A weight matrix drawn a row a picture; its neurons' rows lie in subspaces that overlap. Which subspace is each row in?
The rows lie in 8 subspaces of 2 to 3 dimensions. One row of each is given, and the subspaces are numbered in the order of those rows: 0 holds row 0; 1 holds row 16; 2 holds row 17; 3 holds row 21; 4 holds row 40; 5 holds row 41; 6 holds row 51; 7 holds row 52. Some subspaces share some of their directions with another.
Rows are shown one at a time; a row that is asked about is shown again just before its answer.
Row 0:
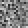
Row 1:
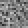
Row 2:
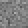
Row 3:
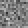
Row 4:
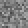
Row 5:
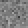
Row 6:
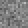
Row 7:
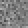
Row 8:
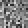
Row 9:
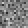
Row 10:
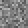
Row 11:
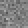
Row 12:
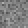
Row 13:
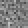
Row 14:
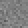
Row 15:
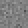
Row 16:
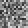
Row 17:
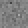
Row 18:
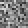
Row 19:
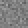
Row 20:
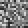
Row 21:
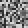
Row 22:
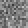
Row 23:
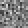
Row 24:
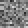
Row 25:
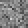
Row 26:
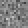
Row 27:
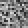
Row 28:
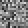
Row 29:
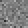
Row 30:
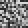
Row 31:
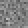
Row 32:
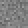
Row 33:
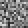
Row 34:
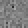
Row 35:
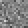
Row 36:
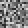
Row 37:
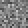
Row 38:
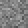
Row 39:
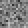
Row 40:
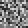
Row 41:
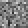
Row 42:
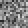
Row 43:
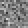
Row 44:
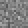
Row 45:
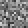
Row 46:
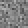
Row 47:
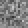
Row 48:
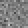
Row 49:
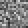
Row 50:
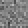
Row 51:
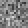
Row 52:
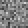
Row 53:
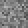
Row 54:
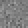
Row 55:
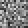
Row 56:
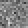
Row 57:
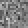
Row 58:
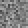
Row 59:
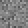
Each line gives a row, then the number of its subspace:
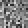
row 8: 3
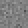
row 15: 5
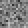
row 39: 4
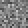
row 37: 0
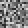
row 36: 3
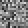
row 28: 7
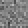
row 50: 3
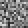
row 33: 0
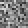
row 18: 4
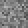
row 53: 1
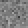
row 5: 5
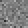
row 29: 7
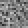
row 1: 1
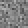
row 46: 4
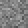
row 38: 4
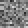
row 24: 6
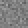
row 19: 4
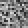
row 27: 1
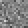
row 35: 7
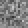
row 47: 6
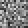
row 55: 1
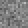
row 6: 6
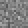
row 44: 0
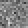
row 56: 5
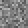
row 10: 4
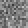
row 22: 1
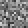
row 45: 0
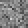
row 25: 4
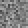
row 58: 0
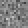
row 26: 6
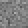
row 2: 5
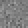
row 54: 3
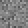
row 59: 7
